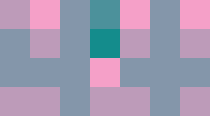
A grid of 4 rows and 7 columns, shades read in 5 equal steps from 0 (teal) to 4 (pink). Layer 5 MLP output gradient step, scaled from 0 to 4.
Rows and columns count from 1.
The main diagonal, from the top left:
3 3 2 3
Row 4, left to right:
3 3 2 3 3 2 3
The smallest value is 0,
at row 2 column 4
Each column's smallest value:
2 2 2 0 2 2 2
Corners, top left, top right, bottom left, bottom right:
3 4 3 3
